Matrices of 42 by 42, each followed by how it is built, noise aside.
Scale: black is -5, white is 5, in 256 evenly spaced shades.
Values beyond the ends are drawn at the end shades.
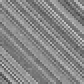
Toeplitz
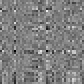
low rank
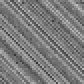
Toeplitz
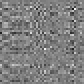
low rank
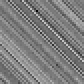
Toeplitz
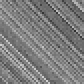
Toeplitz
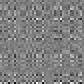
low rank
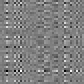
low rank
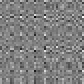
low rank
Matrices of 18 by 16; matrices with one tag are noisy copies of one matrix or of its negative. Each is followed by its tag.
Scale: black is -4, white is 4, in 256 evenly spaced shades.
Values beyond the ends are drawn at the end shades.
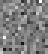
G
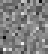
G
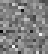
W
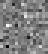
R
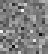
W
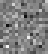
R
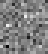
R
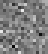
W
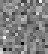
G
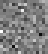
W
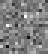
R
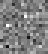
R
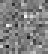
R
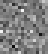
W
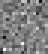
G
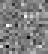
R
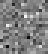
R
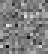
R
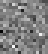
W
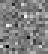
R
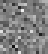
W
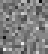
G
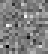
R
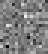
R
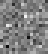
R
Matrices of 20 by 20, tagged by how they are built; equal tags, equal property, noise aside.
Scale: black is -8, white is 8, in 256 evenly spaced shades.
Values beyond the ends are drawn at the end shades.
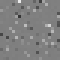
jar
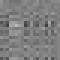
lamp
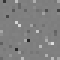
jar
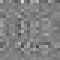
lamp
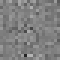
lamp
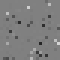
jar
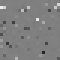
jar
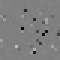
jar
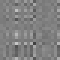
lamp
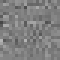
lamp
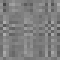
lamp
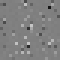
jar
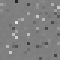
jar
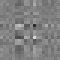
lamp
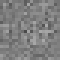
lamp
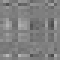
lamp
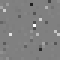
jar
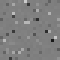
jar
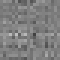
lamp
